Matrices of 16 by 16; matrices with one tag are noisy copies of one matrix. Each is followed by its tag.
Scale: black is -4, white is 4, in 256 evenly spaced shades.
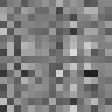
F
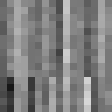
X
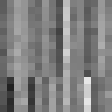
X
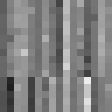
X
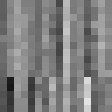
X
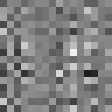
F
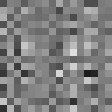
F
